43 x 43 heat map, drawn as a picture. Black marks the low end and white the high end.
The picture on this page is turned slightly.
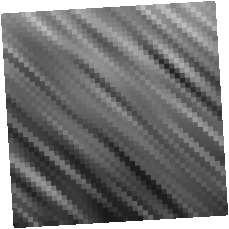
The ninth with the lowest average is the bottom middle. No row or column stands out. The grain runs diagonally down to the right. There is an overall slope up to the top. The values follow a bell shape.
